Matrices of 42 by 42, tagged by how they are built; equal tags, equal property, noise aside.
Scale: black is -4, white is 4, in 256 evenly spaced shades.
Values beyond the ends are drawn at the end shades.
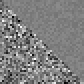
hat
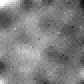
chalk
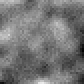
chalk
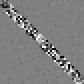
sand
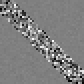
sand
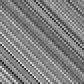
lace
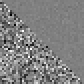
hat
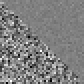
hat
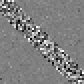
sand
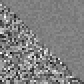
hat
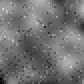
chalk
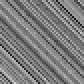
lace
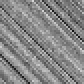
lace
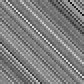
lace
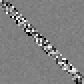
sand
